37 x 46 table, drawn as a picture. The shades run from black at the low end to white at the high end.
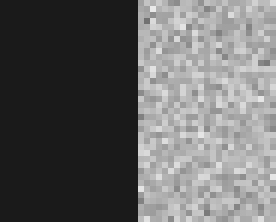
The table splits into one row of 2 panels. Panel 1,1: very low, flat. Panel 1,2: high, fine-grained.
